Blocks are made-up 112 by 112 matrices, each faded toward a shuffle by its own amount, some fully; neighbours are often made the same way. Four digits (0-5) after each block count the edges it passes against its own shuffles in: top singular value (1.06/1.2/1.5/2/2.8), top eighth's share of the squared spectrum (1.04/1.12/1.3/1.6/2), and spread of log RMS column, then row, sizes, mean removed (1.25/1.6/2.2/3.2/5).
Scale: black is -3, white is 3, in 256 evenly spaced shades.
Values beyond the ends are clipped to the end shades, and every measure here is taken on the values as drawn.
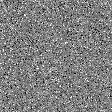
2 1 0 0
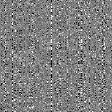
4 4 4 1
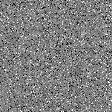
2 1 1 0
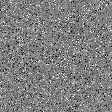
1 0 0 0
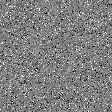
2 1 0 0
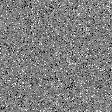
1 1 1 0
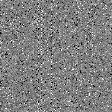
3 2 2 0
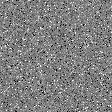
0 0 0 0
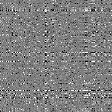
5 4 3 3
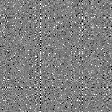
5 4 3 2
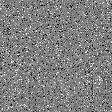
3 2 1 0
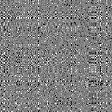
5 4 3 3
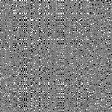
5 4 3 3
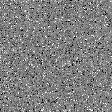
3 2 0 1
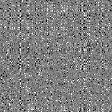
5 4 3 3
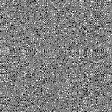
4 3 2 2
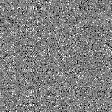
4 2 1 1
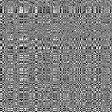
5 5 4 4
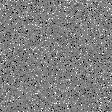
2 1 0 0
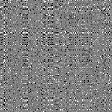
5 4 3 3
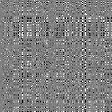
5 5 4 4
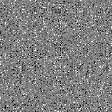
4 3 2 2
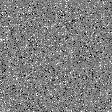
0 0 0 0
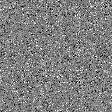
1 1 1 2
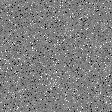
0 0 0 0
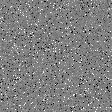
0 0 0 0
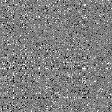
4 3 2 2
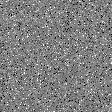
0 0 0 0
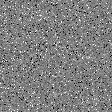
0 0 0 0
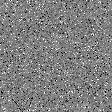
1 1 0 0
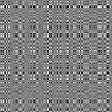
5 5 5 5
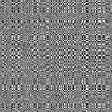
5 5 4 4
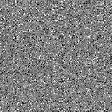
4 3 2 1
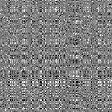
5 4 4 3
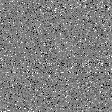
3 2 0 1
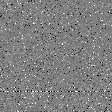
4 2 0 1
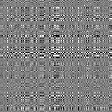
5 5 4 5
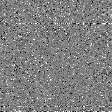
4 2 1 1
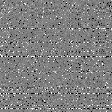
5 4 1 3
